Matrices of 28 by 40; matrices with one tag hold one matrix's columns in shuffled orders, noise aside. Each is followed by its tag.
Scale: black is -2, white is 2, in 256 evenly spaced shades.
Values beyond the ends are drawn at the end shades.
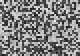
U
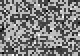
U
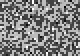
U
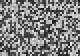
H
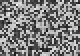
H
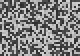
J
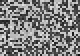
U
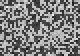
U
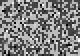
J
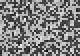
U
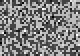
H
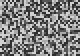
J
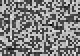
U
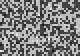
J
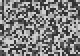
J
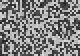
J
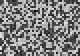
H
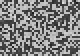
U
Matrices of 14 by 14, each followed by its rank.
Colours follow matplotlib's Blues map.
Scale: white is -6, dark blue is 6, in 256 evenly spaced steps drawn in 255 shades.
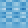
one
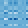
one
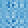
two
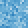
full rank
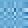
one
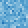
full rank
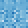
two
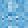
two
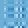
one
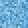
full rank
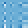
one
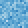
full rank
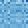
two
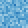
full rank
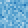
full rank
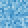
full rank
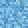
full rank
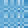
one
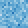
full rank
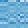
two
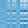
one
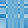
one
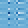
one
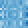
two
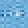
two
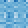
two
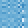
two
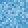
full rank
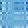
one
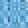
two
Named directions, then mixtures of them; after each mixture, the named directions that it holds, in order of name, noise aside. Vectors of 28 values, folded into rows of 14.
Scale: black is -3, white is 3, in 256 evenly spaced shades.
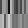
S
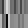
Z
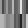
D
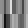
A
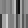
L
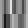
A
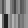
A, Z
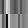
Z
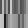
A, S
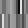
A, D, L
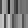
S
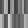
D, S, Z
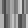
A, D
